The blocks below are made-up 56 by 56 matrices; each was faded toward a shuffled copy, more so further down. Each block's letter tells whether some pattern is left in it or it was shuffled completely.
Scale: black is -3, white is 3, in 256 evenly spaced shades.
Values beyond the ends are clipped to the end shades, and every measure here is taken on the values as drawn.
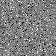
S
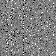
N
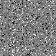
N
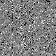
N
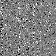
N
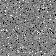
S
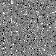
N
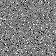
S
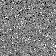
S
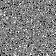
S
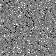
S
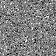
S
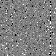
N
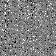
N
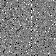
N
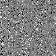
N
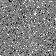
S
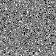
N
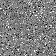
S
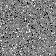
S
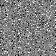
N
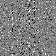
N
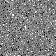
S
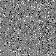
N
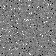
S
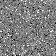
S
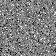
S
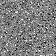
S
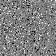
S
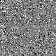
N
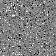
N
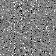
N
